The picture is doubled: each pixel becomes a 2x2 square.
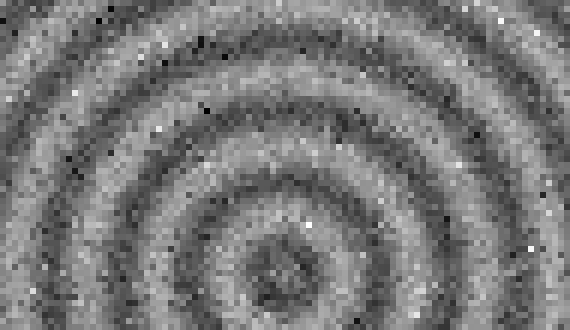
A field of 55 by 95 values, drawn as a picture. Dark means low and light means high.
Average level on the scale: 50%. Rings: centred on the bottom middle. Histogram: bell-shaped. Odd rows or columns: none.
